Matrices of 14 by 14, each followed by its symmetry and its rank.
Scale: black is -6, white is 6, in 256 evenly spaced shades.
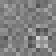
symmetric, rank three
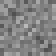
symmetric, full rank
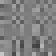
neither, rank two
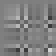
symmetric, rank one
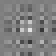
symmetric, rank one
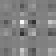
symmetric, rank one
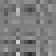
neither, rank two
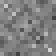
symmetric, full rank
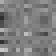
neither, rank two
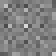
symmetric, rank three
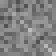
symmetric, full rank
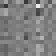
neither, rank two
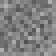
symmetric, full rank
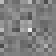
symmetric, rank three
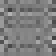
neither, rank two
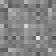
symmetric, rank three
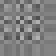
symmetric, rank one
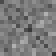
symmetric, full rank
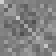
symmetric, full rank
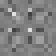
symmetric, rank three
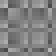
symmetric, rank one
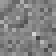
symmetric, full rank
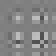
symmetric, rank one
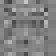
neither, rank two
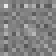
symmetric, rank three
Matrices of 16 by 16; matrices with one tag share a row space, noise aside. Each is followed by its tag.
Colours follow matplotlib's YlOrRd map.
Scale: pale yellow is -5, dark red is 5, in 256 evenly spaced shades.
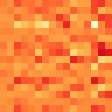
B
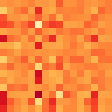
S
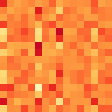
S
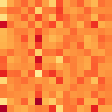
S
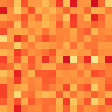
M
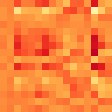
B
